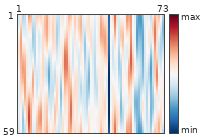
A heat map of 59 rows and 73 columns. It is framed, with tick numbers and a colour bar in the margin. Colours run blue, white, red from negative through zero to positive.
Column 46 stands out from the rest. Overall the values sit about 50% of the way up the scale. The grain runs up and down.
